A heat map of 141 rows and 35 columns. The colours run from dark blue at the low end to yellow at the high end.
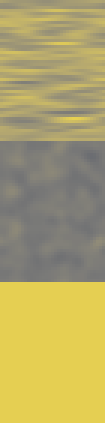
It is made of 3 by 1 panels. Panel 1,1: high, streaked across. Panel 2,1: middling, blotchy, faint in contrast. Panel 3,1: very high, flat.
